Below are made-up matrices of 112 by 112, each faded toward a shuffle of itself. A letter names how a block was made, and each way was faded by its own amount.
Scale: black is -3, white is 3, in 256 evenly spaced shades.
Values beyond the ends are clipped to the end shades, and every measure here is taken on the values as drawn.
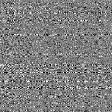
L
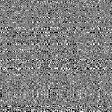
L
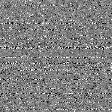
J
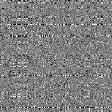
L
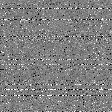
J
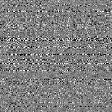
L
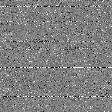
J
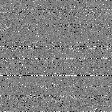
J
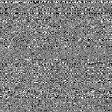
L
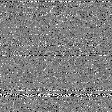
J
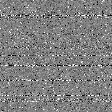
J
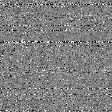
J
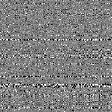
L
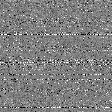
J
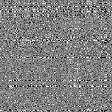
L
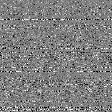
J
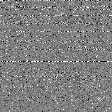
J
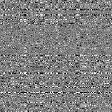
L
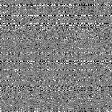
L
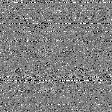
J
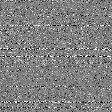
J
